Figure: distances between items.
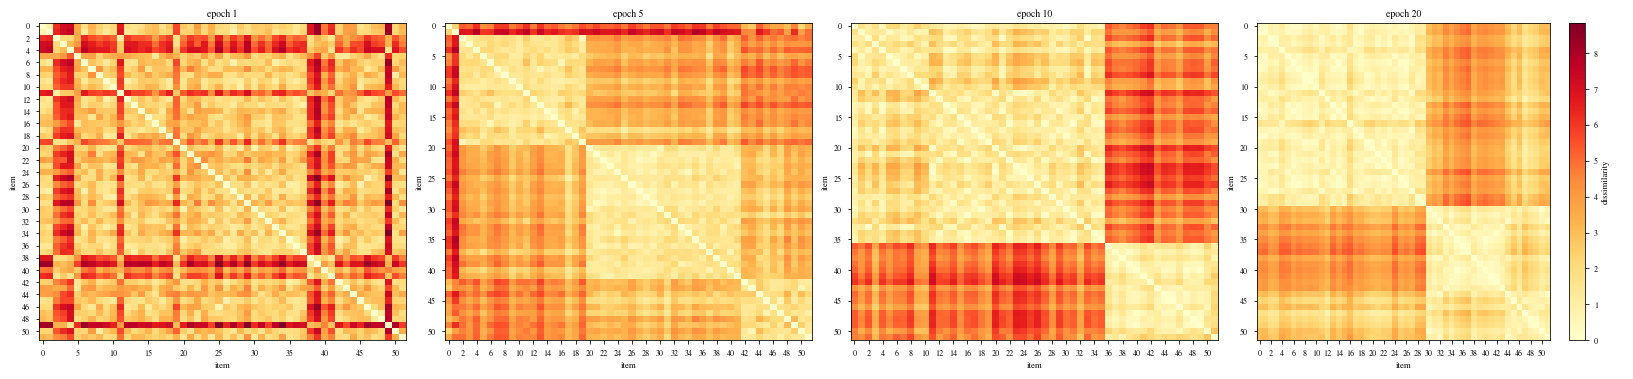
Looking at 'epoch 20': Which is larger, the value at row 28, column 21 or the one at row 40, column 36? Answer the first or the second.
the first
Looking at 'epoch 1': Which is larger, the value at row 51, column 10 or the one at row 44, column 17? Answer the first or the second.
the second
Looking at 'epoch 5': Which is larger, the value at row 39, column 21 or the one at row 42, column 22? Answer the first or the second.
the second
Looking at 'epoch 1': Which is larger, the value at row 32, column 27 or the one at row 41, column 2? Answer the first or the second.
the first
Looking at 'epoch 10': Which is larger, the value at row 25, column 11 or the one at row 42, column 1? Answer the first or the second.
the second
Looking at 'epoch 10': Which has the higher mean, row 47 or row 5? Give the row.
47
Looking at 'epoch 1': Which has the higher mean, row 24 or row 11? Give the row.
11
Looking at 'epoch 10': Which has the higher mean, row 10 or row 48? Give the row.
48
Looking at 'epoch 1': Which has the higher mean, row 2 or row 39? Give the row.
39
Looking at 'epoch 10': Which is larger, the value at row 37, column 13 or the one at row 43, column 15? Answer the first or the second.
the first
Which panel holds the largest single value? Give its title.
epoch 1
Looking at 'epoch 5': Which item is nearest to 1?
0
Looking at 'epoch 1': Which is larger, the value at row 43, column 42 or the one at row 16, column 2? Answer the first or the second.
the second
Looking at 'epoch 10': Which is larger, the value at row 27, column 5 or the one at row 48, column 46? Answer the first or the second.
the first
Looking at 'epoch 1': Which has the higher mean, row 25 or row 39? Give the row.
39
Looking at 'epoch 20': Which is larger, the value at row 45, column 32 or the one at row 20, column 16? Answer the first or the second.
the second
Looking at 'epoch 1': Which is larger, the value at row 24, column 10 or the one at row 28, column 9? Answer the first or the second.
the first
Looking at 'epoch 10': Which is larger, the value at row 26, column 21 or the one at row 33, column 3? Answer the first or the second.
the second
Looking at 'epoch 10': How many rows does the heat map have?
52
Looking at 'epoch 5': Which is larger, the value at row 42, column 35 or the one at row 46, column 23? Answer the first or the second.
the first
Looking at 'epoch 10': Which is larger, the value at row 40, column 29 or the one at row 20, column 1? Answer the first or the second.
the first
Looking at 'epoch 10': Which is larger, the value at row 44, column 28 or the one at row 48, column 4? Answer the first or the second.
the second
